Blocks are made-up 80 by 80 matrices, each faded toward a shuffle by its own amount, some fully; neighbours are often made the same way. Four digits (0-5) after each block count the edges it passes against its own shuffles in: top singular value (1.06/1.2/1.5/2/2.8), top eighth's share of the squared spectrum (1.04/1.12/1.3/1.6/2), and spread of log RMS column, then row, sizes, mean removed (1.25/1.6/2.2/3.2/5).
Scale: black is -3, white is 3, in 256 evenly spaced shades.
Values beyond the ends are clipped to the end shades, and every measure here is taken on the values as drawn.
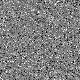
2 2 0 1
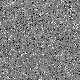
0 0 0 0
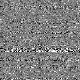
4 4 1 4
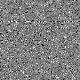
2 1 0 1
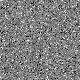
1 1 0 0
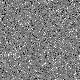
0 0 0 0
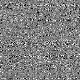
3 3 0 3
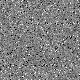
2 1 0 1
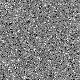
0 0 0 0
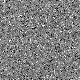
1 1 0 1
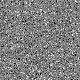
2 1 0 1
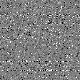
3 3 1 2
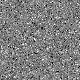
0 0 0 1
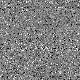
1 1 0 2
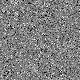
0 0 0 0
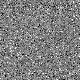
0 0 0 2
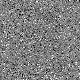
0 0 0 0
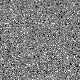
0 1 0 1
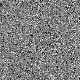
1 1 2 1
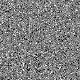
0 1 1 1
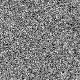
2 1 0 0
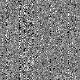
1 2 3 0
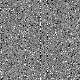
2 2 2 0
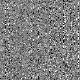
2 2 3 0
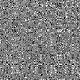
4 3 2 2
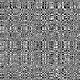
5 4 3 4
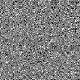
4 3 2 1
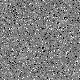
0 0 0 1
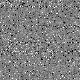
1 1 0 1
